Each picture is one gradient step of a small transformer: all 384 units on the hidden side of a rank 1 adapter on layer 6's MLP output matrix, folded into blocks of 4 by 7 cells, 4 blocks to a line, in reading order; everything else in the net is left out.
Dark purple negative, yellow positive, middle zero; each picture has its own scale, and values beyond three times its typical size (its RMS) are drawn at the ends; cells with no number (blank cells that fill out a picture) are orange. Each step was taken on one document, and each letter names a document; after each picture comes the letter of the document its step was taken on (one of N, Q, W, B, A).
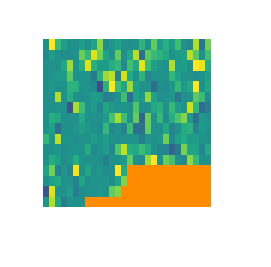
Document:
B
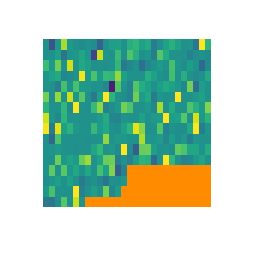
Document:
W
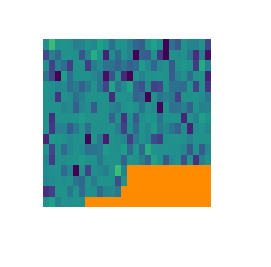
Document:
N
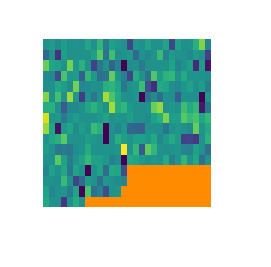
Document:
W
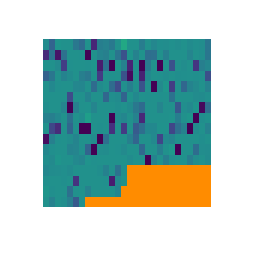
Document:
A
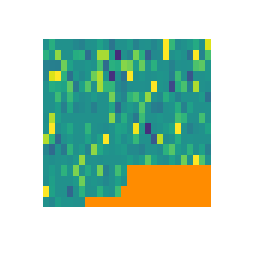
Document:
N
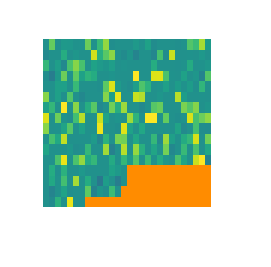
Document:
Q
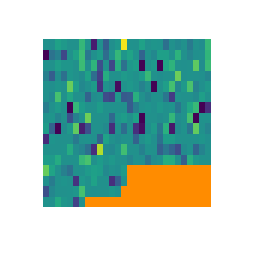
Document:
A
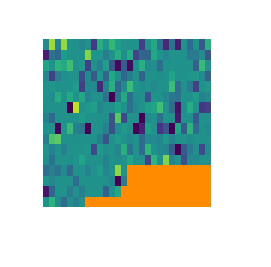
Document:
B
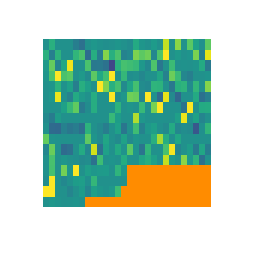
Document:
N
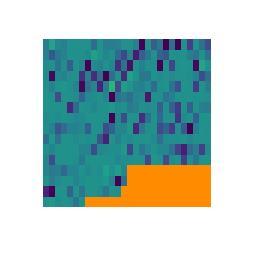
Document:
B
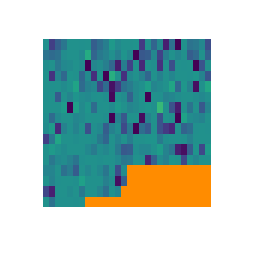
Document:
B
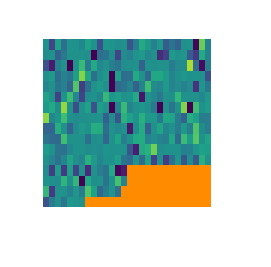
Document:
W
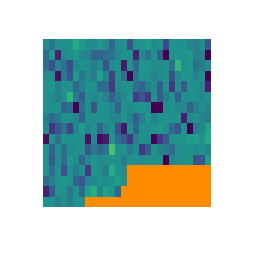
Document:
N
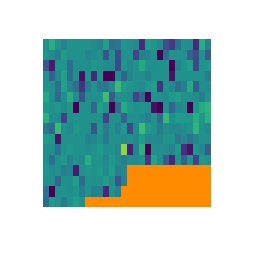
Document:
W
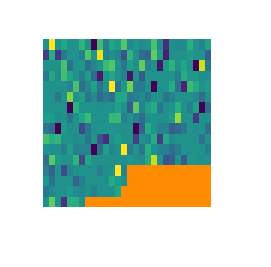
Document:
A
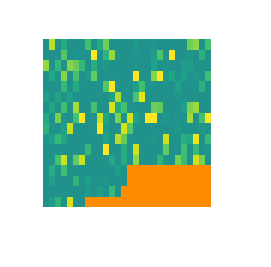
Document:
Q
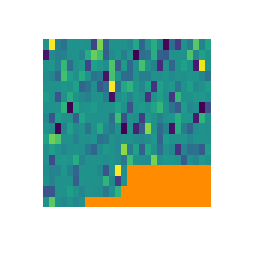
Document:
B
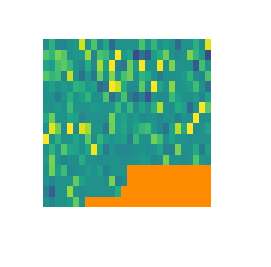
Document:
B
